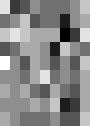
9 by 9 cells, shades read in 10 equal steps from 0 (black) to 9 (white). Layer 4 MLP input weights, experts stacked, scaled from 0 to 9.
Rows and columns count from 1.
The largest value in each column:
9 8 7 6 8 7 7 5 8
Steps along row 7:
down up down down up down down up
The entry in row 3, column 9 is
8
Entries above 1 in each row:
9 8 8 8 9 9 9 8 9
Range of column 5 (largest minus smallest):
5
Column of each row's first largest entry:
1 3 2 7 1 5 1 6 9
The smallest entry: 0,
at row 3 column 7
